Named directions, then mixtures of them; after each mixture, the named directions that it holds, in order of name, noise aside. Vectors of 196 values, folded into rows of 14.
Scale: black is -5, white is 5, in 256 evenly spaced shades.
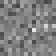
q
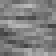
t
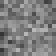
q, t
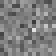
q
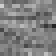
q, t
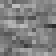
q, t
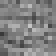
q, t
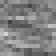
t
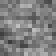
q, t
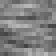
t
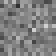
q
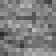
q, t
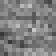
q, t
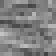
t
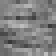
t
